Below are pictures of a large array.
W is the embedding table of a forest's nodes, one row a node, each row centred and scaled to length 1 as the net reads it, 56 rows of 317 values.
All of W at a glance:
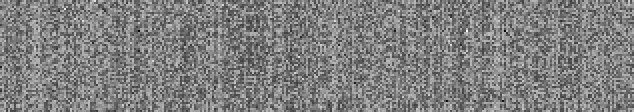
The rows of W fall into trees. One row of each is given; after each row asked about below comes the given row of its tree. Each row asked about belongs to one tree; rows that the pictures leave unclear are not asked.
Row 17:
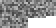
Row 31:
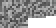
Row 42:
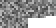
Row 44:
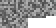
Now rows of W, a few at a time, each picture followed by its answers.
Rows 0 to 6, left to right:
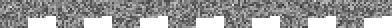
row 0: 42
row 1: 42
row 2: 31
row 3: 31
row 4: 44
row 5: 42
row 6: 17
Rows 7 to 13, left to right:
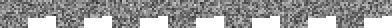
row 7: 42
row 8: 31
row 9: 44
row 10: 31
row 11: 44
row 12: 31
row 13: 31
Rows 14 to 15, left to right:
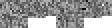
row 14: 42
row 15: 42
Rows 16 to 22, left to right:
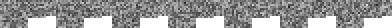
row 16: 17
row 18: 31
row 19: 42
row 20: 17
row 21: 31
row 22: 44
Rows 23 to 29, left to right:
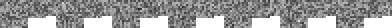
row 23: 42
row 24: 42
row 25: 42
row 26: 31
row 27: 44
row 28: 17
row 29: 31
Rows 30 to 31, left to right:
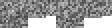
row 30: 31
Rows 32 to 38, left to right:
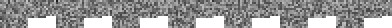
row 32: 44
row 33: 31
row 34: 42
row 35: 17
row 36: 44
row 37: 31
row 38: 17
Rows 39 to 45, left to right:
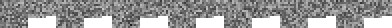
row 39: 31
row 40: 17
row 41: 31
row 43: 17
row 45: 42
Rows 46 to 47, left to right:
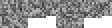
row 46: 44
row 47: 42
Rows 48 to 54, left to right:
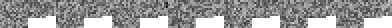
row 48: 42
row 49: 31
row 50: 44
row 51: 17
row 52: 44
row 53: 44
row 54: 17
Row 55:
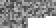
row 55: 17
